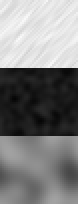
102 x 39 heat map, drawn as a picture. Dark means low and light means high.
It is made of 3 by 1 panels. Panel 1,1: very high, slanting up to the right, faint in contrast. Panel 2,1: very low, blotchy, faint in contrast. Panel 3,1: middling, smooth.
